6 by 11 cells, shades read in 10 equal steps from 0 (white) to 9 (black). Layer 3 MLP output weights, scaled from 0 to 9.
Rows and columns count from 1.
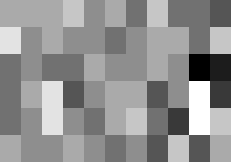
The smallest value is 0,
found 2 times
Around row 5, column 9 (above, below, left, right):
4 2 5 0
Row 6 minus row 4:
-2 1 3 -3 0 2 1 0 -2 6 -4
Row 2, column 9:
3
